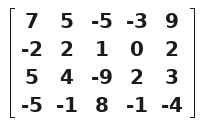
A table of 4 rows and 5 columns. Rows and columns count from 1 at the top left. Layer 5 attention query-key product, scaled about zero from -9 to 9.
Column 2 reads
5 2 4 -1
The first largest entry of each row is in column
5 2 1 3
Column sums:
5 10 -5 -2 10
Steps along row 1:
down down up up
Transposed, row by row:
7 -2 5 -5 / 5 2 4 -1 / -5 1 -9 8 / -3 0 2 -1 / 9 2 3 -4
